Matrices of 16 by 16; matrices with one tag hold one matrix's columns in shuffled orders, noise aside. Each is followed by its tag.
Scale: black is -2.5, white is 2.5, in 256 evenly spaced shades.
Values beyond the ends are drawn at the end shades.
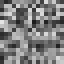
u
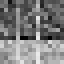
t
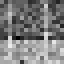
t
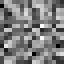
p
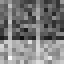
t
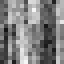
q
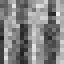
q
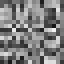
p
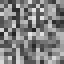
u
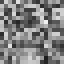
u
